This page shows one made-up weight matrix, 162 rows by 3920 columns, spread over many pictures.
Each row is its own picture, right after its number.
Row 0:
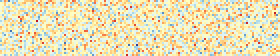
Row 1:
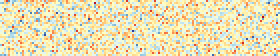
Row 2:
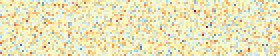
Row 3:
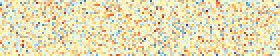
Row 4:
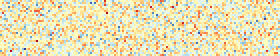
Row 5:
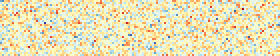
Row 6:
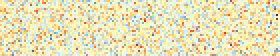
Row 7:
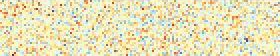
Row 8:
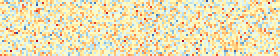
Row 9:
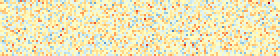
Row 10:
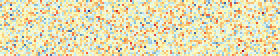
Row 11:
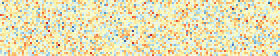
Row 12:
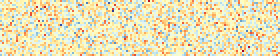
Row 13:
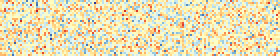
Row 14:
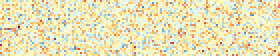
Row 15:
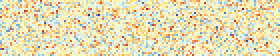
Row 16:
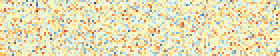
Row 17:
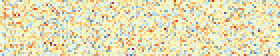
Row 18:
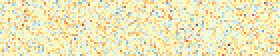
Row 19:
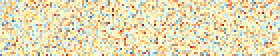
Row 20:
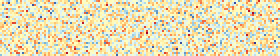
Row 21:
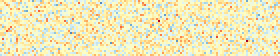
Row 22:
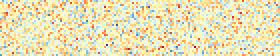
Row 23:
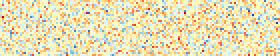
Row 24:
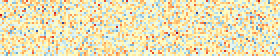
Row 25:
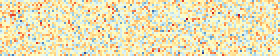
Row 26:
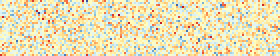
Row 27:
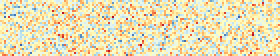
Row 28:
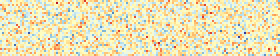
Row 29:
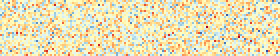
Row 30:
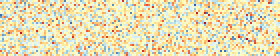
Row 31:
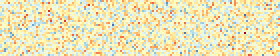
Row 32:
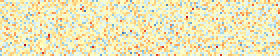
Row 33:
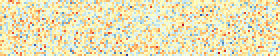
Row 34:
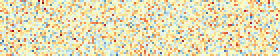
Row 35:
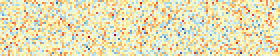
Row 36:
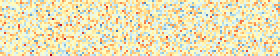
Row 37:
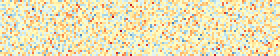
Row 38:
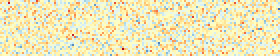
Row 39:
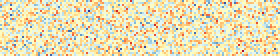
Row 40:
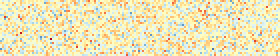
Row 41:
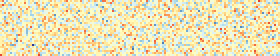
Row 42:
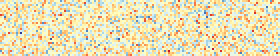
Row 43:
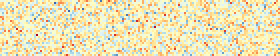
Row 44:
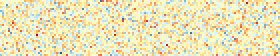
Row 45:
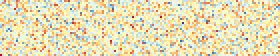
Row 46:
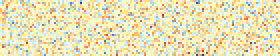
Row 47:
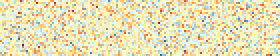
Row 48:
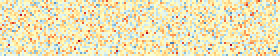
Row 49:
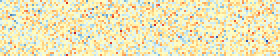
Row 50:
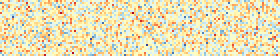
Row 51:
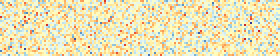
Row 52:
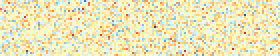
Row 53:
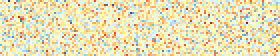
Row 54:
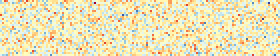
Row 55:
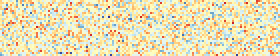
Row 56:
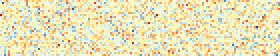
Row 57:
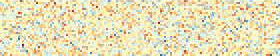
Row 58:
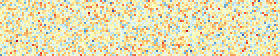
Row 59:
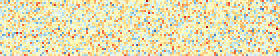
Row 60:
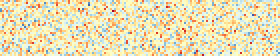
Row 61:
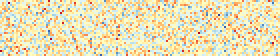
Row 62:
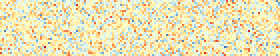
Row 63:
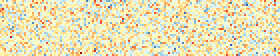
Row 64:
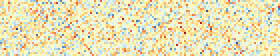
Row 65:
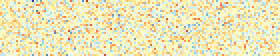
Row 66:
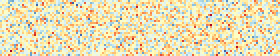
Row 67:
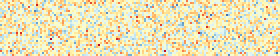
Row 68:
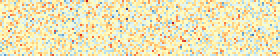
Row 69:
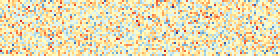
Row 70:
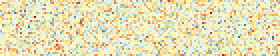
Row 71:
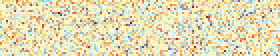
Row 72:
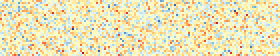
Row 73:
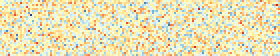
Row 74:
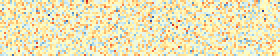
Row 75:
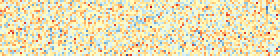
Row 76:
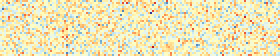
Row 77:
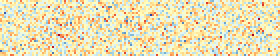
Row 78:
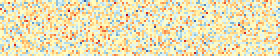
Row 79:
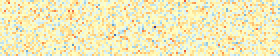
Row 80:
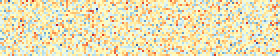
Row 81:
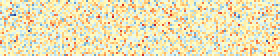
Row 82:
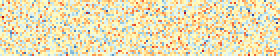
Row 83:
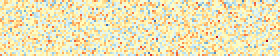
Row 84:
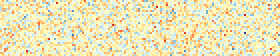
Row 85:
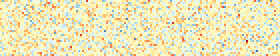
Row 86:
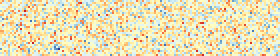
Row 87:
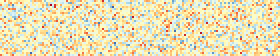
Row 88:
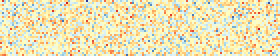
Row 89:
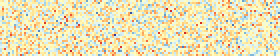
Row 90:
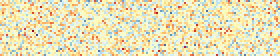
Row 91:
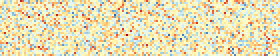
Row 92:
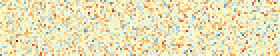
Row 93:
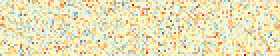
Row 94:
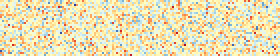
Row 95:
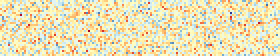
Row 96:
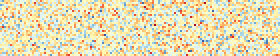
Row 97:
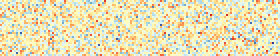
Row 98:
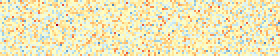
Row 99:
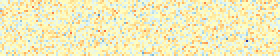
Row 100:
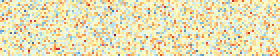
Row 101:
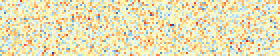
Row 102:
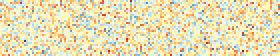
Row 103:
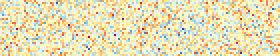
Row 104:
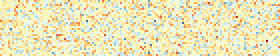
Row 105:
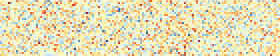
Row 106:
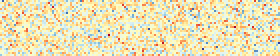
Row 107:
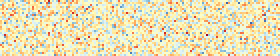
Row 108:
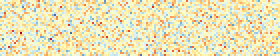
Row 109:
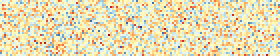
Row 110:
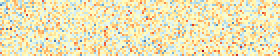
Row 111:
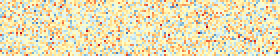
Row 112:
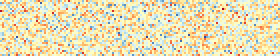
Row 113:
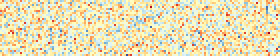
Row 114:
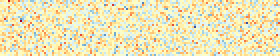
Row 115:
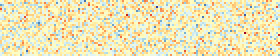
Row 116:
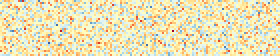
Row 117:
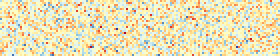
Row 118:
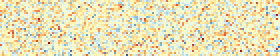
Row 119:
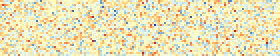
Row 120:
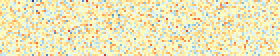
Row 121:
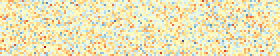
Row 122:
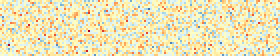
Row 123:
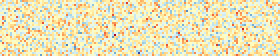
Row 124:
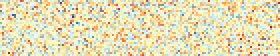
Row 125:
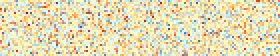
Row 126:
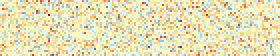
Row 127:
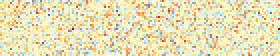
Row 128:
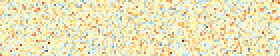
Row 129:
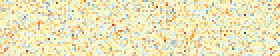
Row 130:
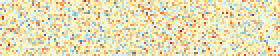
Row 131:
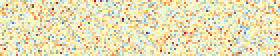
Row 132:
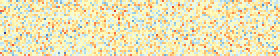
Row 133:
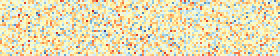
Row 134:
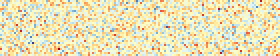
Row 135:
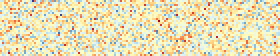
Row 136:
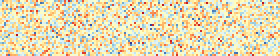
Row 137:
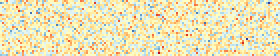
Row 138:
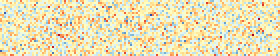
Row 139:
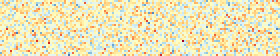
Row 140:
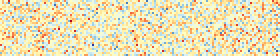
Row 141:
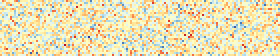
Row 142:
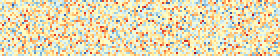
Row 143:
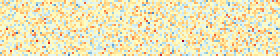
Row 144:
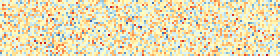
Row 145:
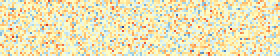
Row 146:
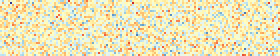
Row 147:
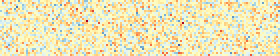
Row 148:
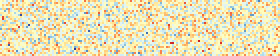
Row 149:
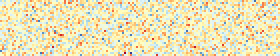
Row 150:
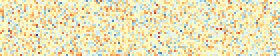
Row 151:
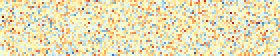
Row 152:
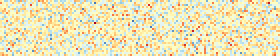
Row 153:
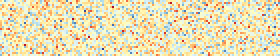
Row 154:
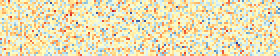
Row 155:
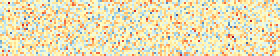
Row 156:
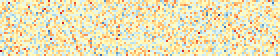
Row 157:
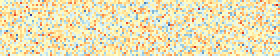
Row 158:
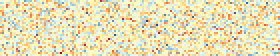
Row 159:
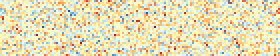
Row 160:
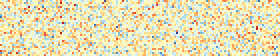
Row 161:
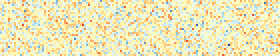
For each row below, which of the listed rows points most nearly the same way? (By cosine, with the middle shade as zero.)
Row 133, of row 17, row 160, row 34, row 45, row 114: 17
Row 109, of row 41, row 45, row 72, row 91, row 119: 119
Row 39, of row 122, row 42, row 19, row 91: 19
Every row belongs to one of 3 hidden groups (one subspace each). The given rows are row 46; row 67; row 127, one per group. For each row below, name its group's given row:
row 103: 46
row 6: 67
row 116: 67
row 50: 67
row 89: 46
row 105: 46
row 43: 46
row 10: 127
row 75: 67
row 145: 127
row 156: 67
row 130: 46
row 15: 127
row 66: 67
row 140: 67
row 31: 46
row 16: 67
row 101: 127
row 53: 67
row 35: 46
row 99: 127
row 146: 127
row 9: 67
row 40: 67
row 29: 67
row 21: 127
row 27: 127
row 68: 127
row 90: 46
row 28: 46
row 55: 46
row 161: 46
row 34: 67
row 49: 127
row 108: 67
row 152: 67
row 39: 127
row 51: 67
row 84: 46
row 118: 67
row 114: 67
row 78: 46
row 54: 67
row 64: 46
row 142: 46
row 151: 46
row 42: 67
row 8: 67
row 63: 46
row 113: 67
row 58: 127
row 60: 46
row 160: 67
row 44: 46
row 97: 67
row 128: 67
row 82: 46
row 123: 46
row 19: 127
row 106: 127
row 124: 127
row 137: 67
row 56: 67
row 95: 46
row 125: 46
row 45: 127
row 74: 127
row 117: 127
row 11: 67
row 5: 127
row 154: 46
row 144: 127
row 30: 67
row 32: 127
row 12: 127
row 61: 67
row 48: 46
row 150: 46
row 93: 46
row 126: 127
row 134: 46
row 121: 67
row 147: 127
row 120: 127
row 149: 127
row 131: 46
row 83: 127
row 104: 127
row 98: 67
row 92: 127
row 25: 127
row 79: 46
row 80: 67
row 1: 67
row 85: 127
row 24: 67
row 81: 127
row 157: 127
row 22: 127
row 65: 127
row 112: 127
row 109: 127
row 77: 127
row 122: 46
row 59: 67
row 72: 127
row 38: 46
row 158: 46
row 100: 46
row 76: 46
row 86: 46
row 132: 67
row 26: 127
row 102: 127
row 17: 127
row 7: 127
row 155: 46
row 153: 127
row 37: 127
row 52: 46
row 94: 67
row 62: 67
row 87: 127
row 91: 127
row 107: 127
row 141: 127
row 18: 46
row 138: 127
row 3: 46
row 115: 46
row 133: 127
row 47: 46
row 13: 67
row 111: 67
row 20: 46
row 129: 46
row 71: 67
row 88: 127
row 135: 127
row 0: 67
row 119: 127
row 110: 46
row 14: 46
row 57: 46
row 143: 67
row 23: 46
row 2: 67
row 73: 127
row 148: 46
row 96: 127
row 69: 67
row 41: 127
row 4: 67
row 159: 46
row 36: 127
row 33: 67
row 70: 46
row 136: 127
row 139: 67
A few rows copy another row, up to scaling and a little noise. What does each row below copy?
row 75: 113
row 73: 157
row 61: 156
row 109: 144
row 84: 129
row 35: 103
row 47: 57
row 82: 23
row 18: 161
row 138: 77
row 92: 58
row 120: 65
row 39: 10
